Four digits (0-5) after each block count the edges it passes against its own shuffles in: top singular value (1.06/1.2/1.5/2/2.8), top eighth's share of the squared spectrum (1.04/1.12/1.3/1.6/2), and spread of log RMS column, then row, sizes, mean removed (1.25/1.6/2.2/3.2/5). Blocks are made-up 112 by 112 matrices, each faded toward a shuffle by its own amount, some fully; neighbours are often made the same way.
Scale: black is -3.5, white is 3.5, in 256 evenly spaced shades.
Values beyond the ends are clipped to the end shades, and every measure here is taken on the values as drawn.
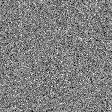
0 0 0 0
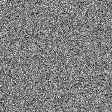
1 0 0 0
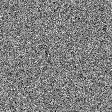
0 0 0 0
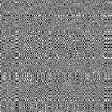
5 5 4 4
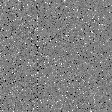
2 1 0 0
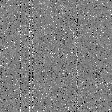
3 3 2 0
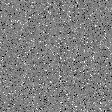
2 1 1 0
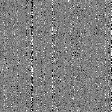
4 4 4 0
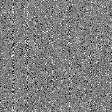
3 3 3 0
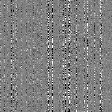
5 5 4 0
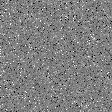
0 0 0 0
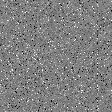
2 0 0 0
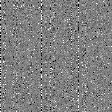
4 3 3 0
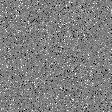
1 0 0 0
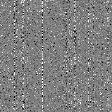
4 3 3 0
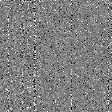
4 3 3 0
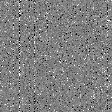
3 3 2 0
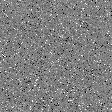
0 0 0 0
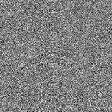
4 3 2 2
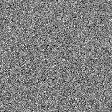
3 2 1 1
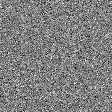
2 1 0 0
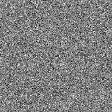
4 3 1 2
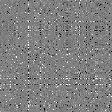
5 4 2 2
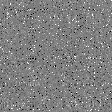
3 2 1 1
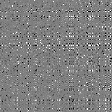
5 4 3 3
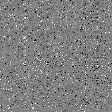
4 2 1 1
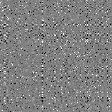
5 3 2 2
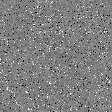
2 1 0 0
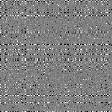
5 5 3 4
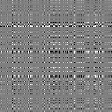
5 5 4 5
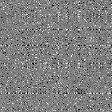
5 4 2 3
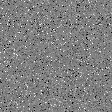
2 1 0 0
